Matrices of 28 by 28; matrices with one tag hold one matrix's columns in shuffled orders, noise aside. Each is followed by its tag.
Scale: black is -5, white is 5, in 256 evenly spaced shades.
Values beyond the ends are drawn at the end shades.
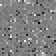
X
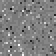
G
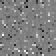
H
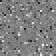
G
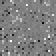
X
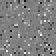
H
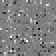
X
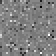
H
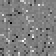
X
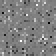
X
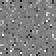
H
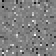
H
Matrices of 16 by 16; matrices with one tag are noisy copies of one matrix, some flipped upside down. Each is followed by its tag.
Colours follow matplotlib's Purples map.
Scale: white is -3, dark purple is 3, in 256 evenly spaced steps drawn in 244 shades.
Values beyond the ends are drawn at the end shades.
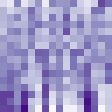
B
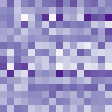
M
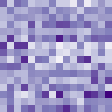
M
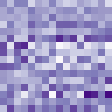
M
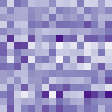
M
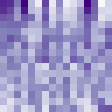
B
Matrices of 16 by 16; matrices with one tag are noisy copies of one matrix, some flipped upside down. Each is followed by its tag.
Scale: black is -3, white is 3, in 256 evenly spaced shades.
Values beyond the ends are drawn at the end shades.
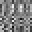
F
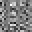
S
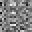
S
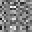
S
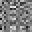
S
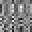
F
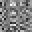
S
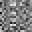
S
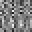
F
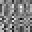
F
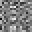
S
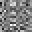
S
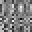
F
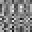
F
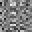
S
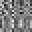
F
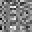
S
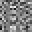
S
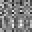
F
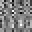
F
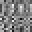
F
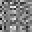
S
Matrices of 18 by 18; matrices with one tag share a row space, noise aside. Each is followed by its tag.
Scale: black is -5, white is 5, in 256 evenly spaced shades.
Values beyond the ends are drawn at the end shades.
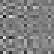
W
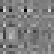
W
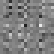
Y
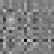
W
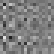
W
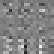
Y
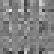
Y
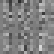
Y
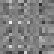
Y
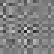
W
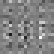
Y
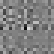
W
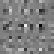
Y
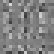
Y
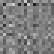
W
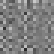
W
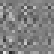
W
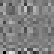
W
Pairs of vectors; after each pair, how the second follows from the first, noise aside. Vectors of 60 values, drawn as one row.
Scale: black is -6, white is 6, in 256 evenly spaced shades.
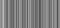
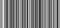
scaled up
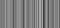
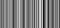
scaled up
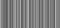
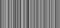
negated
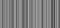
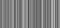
negated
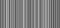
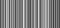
scaled up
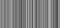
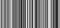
scaled up
